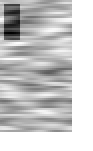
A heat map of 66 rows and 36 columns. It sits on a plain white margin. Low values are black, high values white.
Ninth with the lowest average: top left. Odd patch: lower, in the top left. Roughest part: top left. Average level on the scale: 70%. Mirror symmetry: none. Ninth with the highest average: top right. Histogram: skewed, a long tail of low values.
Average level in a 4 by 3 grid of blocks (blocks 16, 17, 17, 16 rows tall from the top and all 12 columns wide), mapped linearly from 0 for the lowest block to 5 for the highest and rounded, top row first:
035 / 345 / 433 / 344
